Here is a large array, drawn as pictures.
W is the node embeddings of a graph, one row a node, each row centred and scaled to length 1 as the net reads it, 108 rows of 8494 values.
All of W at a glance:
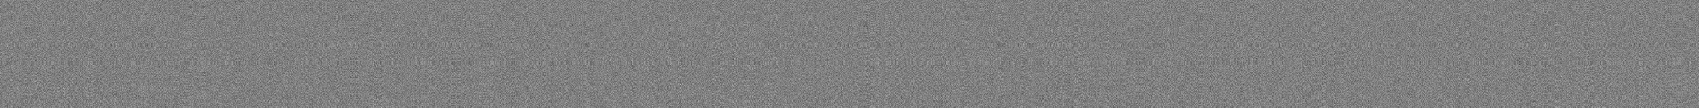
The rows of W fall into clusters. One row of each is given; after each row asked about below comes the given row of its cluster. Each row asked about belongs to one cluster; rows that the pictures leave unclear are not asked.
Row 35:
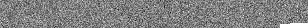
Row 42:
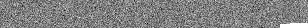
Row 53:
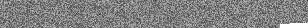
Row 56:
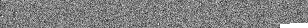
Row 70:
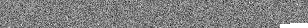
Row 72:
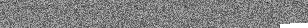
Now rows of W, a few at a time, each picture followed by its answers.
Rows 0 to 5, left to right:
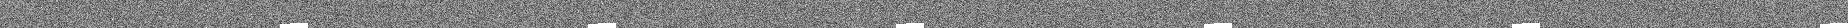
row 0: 70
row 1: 53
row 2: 35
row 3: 42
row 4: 53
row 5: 42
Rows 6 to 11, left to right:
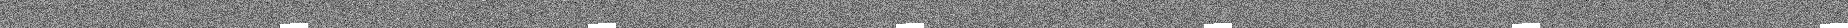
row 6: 72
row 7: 72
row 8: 42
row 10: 42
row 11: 35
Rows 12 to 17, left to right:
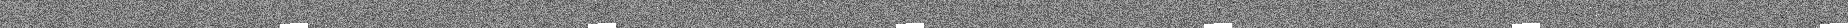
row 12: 70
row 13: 56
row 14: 70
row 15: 53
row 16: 72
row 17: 53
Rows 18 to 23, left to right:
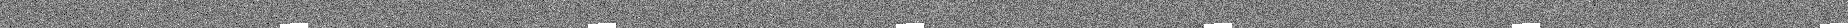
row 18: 72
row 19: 72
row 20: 53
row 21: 70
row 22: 35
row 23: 70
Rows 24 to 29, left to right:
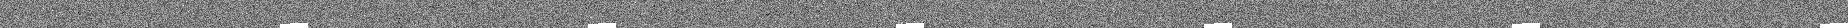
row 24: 35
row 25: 35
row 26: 70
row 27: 56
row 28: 53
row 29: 56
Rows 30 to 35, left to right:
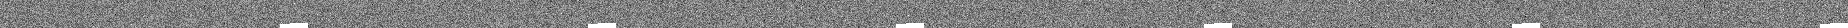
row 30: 53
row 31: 56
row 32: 35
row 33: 35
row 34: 56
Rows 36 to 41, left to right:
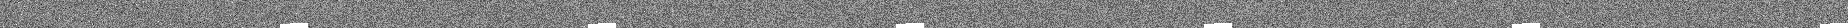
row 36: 42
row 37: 70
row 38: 53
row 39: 72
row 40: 70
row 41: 35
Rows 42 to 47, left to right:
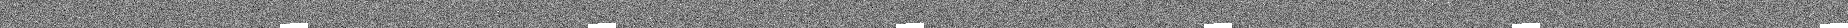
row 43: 56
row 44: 56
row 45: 56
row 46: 56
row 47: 35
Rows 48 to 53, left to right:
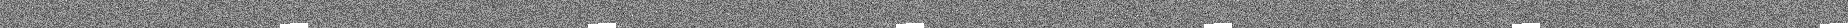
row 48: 35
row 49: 72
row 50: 42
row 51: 53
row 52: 56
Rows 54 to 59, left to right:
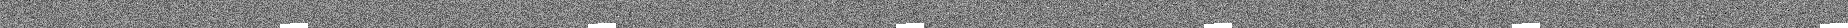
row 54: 35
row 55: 42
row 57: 70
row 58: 53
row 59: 53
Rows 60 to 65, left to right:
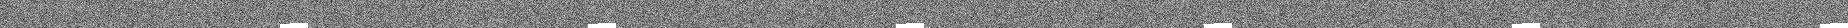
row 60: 42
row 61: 53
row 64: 53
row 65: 35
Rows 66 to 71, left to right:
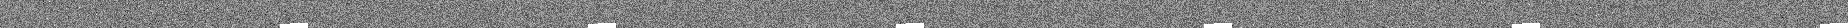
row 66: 70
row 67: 42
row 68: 56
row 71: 53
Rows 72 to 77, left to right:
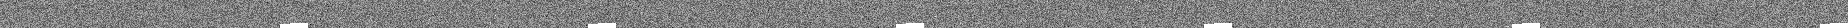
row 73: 56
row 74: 42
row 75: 72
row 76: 70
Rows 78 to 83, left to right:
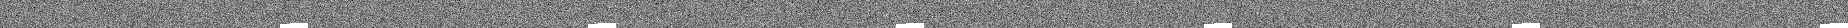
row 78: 42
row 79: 42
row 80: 35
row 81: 72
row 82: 42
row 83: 53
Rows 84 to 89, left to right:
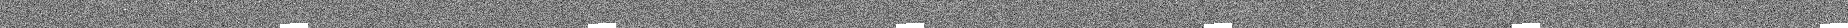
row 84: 53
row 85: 35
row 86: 72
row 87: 70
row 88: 70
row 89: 72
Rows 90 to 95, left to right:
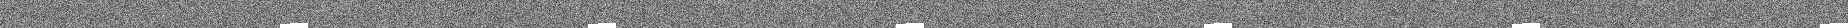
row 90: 35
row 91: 70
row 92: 53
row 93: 42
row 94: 70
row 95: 53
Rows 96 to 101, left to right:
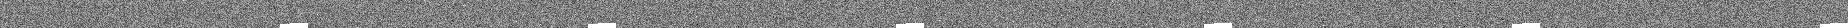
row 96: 53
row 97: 56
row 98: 53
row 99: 42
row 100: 35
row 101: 35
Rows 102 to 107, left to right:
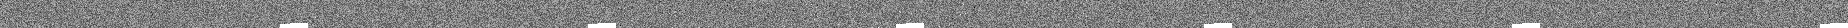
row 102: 72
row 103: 53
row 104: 42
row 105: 53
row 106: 35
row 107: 35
